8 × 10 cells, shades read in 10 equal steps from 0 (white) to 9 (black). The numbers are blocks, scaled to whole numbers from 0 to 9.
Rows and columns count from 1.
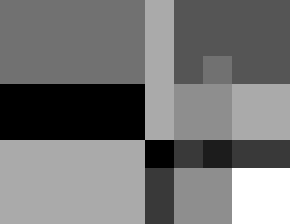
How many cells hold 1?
0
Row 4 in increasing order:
3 3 3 4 4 9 9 9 9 9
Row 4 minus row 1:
4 4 4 4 4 0 -2 -2 -3 -3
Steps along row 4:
same same same same down up same down same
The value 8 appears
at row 6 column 8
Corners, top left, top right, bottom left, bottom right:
5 6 3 0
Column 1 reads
5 5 5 9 9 3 3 3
